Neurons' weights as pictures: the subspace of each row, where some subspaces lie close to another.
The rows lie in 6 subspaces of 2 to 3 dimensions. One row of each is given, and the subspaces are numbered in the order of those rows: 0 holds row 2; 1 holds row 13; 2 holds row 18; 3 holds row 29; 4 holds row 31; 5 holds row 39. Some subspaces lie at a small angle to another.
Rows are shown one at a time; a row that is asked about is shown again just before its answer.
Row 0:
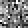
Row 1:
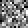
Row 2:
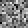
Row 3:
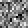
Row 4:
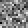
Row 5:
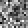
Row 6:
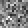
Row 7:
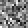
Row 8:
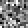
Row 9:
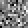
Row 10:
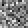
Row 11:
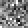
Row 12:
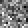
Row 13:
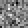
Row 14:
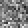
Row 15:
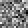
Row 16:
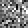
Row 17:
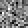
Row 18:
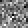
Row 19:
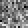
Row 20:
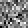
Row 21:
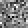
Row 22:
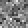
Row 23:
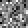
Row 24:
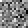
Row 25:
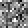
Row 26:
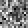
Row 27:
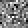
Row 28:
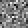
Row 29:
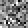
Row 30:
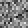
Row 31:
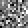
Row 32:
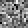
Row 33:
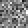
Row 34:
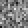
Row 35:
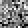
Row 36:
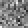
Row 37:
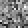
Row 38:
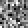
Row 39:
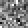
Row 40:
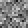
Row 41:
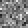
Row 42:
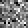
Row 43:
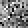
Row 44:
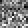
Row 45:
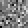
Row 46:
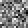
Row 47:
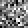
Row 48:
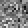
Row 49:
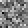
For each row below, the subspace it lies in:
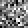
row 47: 5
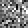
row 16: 0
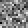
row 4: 4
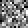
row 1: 0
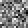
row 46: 4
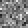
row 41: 1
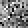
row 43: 2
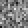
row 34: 1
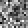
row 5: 1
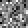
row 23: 1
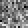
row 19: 0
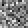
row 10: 3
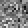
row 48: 0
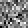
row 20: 3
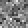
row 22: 5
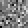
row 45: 4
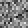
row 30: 3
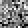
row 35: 2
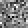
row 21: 2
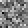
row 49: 3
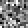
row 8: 1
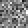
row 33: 4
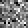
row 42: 3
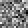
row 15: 4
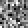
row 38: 1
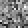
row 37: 0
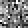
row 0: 0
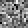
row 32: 0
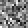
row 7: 3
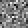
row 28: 2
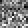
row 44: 2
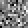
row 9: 4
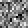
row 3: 3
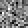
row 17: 1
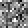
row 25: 3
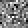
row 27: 2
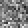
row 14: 2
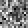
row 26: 1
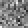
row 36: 5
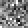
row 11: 5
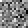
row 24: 5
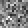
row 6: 0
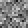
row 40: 5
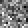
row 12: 2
